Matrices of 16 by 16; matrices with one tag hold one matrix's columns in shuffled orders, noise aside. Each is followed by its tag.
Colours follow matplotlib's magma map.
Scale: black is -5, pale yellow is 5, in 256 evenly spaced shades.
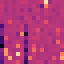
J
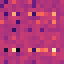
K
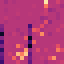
J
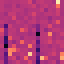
J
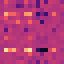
K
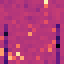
J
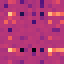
K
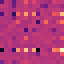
K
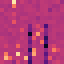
J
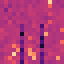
J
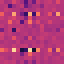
K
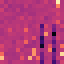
J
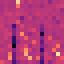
J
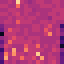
J
